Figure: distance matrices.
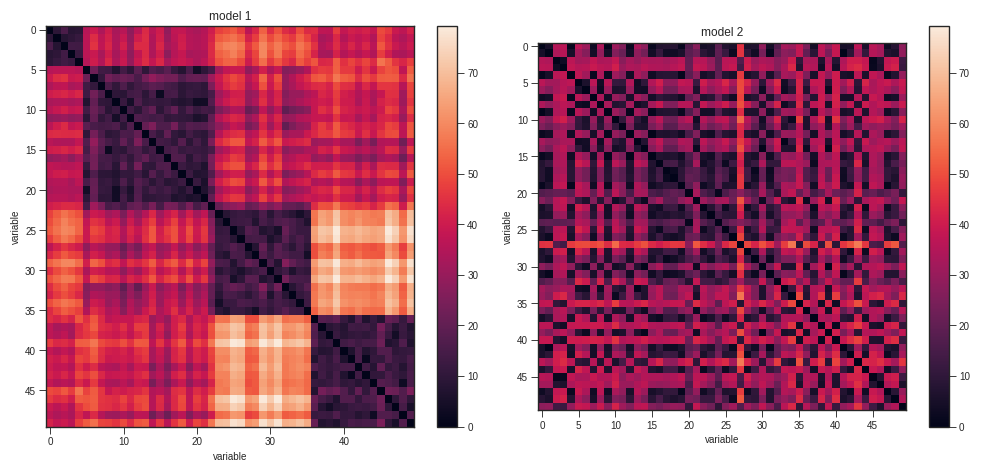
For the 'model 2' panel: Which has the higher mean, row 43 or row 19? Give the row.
43
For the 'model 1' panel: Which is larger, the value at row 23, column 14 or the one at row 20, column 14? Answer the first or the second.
the first
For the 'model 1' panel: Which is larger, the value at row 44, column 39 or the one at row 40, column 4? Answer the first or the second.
the second
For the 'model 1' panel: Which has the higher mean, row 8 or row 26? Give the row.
26
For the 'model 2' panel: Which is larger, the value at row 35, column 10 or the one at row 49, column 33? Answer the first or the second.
the first
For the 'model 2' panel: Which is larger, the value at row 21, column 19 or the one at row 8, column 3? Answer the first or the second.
the second
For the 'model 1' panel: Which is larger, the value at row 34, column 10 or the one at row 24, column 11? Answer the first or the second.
the second
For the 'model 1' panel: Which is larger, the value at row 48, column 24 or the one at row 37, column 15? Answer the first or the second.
the first
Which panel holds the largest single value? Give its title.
model 1
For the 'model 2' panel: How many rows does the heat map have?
50
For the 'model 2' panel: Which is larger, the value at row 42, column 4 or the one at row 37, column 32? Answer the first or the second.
the second
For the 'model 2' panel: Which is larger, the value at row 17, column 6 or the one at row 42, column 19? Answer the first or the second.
the first
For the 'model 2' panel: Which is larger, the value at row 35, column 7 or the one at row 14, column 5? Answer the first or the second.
the first
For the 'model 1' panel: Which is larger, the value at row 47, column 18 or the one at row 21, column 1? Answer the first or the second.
the first
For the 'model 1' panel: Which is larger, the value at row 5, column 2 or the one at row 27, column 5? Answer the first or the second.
the first
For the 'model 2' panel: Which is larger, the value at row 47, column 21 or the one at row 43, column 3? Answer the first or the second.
the second
